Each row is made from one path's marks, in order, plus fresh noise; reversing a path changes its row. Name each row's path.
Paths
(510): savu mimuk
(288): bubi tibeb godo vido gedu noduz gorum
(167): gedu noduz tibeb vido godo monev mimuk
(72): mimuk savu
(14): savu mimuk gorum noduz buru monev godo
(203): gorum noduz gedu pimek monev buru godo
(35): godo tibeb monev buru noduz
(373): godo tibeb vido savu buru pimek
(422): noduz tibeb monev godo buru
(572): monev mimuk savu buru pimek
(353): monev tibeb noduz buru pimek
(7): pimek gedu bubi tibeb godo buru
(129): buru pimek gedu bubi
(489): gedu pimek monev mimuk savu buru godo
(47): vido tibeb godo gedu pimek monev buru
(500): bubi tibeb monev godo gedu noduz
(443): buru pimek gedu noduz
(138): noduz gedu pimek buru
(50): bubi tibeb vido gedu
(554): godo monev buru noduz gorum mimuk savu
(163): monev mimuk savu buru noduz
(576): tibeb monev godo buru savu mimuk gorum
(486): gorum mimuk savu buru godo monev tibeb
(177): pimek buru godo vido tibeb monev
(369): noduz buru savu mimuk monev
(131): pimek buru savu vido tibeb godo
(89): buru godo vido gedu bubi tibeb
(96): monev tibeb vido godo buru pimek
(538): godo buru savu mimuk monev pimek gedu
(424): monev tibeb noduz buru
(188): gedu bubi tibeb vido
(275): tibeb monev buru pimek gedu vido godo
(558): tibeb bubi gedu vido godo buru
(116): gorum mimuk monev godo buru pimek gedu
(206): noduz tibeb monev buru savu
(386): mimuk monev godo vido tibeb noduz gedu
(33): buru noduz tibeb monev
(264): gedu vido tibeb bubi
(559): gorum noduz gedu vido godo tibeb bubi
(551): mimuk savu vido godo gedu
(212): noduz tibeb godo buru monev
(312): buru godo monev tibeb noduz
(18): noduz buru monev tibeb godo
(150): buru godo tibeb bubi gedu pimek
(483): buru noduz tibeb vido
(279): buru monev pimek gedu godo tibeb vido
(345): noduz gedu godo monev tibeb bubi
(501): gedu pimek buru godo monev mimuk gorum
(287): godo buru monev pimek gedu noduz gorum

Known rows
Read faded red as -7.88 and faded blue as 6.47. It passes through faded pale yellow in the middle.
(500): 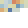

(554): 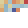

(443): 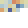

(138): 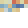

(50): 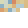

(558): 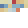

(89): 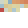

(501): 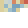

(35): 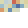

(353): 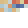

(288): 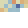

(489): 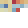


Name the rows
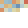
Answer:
(33)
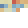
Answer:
(7)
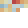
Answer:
(18)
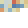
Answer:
(424)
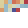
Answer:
(72)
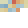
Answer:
(551)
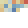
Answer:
(576)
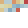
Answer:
(369)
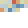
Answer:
(163)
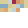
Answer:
(275)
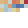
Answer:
(572)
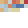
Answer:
(373)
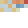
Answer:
(150)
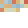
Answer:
(177)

